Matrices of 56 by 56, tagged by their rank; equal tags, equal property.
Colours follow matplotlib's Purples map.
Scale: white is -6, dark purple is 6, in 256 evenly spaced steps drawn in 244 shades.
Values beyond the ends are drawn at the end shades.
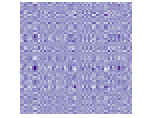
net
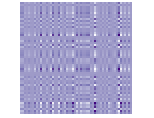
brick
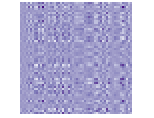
net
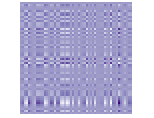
brick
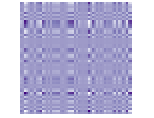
brick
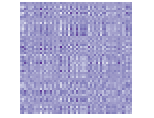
net
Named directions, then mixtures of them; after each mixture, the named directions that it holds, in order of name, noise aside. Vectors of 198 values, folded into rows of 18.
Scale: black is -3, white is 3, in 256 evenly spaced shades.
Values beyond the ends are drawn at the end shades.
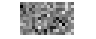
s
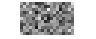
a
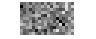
s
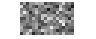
a, s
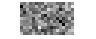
a, s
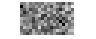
a, s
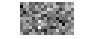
a, s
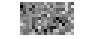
s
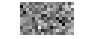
a, s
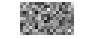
a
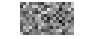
a, s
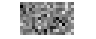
s
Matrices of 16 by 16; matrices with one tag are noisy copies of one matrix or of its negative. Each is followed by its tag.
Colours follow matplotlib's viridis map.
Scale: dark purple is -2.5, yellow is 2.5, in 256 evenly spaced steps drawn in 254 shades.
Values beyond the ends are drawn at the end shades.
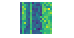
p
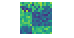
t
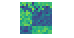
t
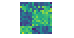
t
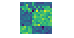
t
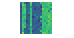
p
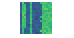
p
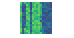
p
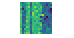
p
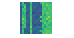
p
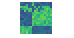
t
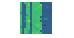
p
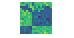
t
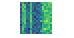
p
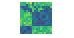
t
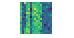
p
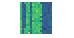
p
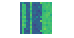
p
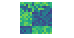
t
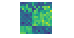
t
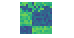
t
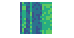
p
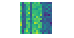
p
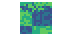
t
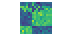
t
